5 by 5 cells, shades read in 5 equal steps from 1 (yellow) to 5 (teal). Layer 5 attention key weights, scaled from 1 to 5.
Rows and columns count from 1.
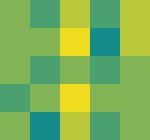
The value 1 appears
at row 2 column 3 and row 4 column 3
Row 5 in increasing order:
2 3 3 4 5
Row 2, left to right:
3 3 1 5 2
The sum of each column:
16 19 9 20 13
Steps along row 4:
down down up same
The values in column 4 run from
3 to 5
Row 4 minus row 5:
1 -2 -1 -1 0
